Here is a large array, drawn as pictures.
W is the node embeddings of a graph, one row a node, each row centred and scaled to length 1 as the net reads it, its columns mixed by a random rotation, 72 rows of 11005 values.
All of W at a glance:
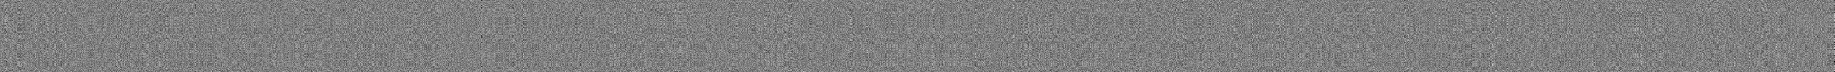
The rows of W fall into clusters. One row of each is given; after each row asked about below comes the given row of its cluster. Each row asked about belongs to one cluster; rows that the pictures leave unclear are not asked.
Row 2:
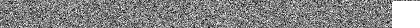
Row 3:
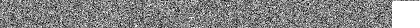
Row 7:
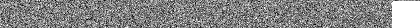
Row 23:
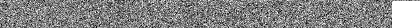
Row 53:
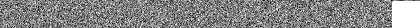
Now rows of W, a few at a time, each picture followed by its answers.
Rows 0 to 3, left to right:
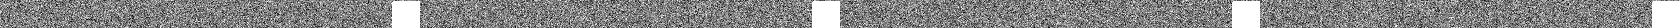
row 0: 7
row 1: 53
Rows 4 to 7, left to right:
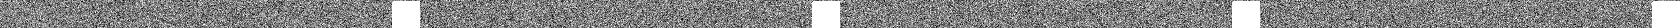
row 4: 23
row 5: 7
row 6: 23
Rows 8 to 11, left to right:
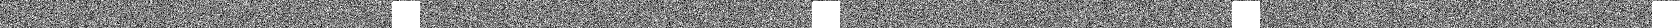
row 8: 7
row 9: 53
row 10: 53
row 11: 3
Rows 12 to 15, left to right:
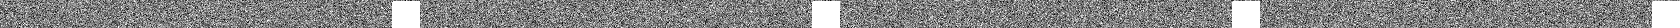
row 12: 2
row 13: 2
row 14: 53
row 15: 3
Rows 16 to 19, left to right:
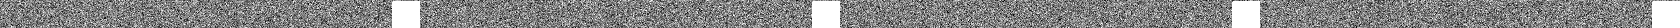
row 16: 3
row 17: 23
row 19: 23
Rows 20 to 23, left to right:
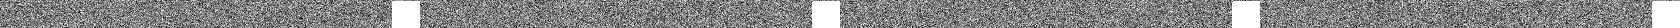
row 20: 3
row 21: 23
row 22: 2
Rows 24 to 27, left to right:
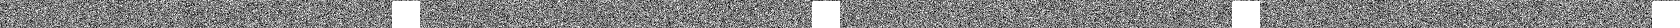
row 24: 23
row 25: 53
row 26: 3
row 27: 23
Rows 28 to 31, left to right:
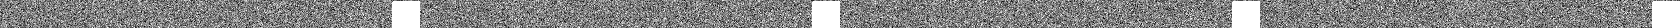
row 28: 53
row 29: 53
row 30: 53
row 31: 2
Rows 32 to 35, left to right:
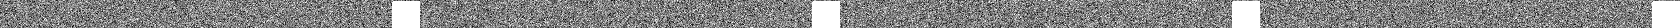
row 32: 2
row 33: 53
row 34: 23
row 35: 7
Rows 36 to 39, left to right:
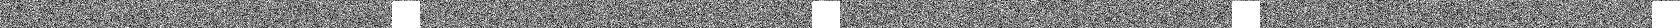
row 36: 7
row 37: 7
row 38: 3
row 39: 23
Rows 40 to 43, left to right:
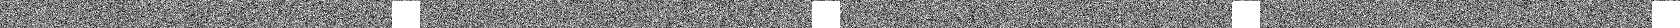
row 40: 23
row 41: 53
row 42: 7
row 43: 53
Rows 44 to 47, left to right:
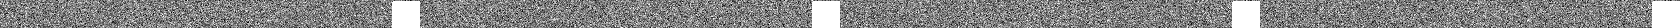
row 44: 2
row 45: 2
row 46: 2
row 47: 2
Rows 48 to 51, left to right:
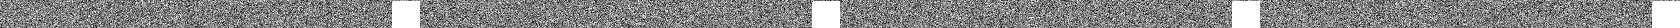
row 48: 23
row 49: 2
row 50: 3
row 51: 23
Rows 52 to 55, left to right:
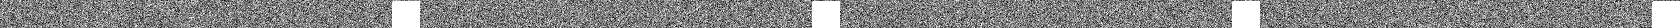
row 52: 3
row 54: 53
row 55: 2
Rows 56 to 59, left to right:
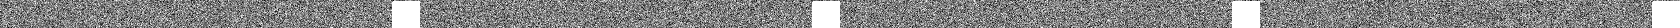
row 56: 53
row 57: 53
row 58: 2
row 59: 23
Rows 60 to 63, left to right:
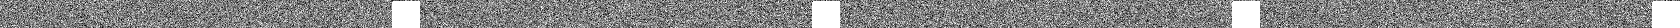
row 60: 53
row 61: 2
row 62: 7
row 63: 2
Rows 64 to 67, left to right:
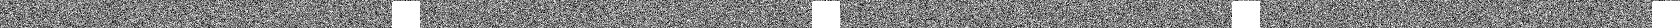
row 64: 2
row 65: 2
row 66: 7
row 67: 53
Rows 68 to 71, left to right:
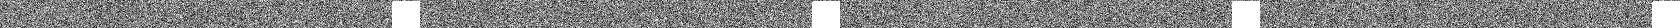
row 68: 23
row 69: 53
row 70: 3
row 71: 7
